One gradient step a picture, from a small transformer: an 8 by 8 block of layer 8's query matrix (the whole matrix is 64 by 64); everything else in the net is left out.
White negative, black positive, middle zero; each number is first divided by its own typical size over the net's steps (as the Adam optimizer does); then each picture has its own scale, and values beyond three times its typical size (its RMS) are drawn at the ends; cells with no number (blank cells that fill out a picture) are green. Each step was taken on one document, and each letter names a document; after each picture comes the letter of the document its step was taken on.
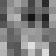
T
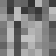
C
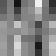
C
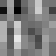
C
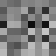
T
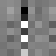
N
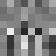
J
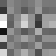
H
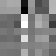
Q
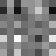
C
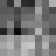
C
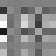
H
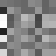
H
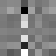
N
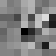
Q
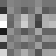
H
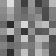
J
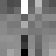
N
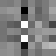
N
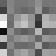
H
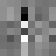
N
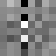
N
